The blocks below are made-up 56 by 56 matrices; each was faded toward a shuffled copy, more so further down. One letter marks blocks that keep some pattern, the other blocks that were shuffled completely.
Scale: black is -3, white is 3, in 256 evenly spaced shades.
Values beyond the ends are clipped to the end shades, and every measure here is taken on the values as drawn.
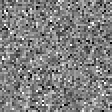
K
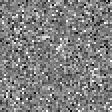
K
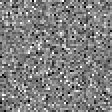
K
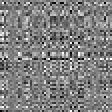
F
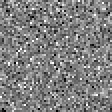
K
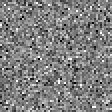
K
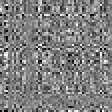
F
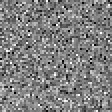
K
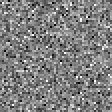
K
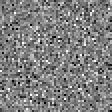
K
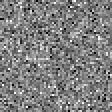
K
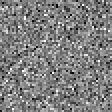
K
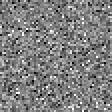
K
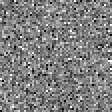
K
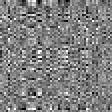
F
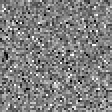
K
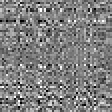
F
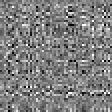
F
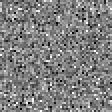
K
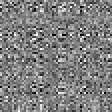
F
